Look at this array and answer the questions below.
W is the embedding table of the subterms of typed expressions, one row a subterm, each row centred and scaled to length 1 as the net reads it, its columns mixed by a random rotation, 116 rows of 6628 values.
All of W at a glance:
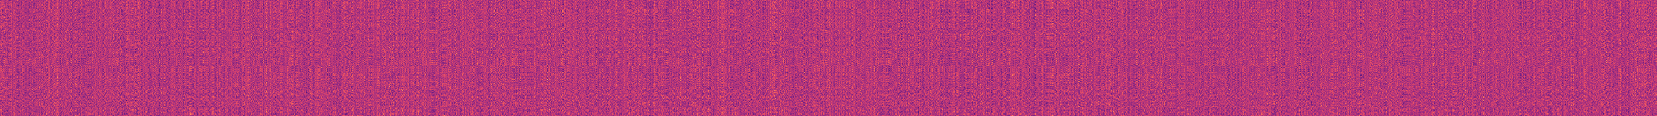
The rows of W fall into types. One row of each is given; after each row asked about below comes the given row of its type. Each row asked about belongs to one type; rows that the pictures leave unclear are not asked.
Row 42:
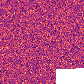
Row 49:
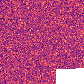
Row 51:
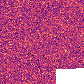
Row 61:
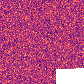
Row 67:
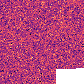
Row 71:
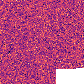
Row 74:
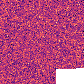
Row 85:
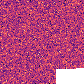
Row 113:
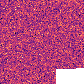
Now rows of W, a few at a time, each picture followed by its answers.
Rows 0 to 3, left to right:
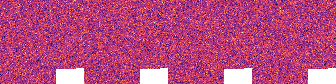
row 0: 61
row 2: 74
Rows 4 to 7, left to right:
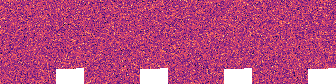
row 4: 71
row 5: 85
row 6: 51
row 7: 74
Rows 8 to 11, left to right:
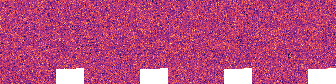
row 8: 67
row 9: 42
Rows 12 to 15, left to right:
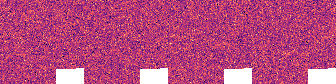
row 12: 42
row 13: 71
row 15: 49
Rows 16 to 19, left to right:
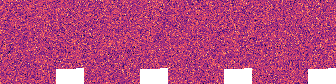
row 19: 61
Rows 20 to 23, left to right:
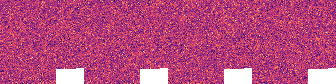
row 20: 67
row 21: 85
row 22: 51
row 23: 74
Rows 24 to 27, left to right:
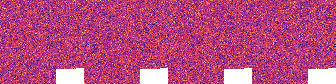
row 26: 113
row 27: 67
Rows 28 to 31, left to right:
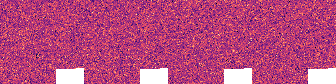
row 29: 42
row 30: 51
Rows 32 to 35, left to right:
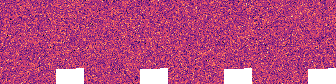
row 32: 85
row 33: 74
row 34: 49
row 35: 71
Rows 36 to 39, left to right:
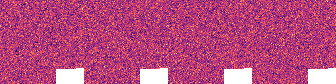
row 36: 49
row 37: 61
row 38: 85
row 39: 71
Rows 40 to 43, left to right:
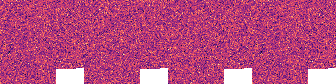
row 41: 113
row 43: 71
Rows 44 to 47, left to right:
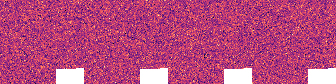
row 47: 71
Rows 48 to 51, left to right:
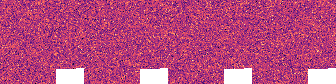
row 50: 85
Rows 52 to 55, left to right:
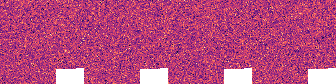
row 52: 51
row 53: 49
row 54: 71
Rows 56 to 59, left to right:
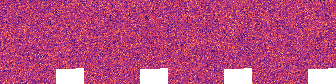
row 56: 85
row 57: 113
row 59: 67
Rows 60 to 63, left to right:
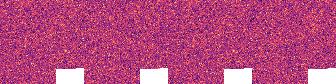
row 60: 51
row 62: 51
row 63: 42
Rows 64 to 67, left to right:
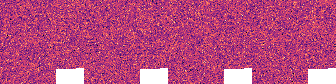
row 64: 85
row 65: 42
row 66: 113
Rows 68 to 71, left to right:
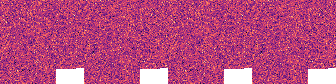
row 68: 113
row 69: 71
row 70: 113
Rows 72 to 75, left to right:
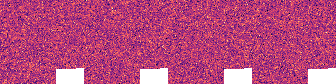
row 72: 85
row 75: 74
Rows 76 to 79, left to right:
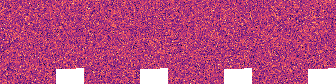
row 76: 61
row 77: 61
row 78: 42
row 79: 67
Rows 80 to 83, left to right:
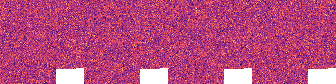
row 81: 85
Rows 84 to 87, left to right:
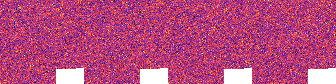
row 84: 71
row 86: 71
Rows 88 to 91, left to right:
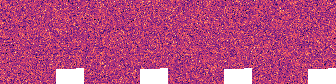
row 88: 42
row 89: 61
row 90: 74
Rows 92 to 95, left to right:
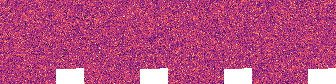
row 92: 42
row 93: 71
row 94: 61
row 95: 85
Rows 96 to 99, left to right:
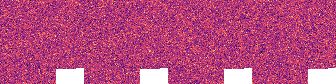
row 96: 51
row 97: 51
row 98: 67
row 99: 71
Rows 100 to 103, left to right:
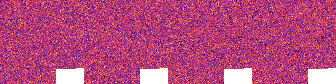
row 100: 49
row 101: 61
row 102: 113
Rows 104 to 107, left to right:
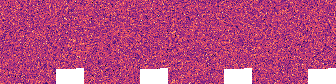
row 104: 61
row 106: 85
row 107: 42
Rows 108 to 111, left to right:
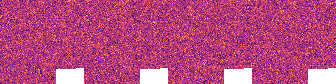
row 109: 67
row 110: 113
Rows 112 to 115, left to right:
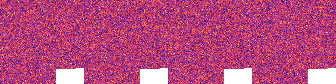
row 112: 42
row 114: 113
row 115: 74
